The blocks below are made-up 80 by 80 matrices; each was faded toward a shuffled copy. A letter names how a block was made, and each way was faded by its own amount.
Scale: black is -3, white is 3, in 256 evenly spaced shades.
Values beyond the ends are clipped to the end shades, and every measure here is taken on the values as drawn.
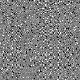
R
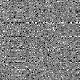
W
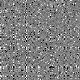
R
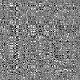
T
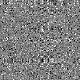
W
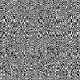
T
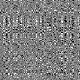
T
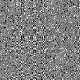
R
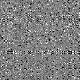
W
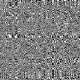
T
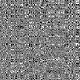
T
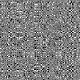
T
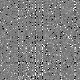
R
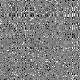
R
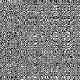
T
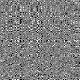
T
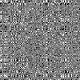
T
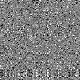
W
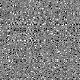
W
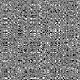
T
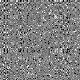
R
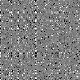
R
